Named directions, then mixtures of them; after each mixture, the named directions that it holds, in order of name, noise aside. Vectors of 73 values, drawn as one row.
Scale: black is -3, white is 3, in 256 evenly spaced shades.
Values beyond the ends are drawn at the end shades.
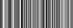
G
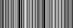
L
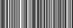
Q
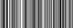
G, L, Q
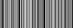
L, Q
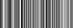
G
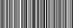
G, Q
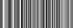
G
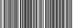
L, Q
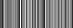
G, L, Q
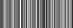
G, L, Q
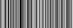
Q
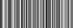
G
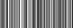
Q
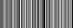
G, L, Q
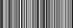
G, L, Q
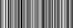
G, L, Q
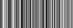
G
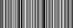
G, L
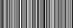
G, L, Q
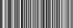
G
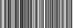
G, L, Q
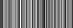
G, L, Q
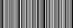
G, L, Q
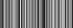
G, L, Q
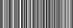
G, Q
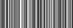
Q
